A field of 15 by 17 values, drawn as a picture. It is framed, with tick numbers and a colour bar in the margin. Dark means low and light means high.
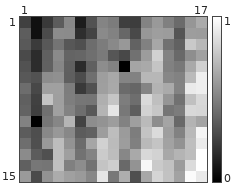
Slope: up to the bottom right. Ninth with the highest average: bottom right. Stripes: upright, repeating 4 times. Ninth with the lowest average: top left.
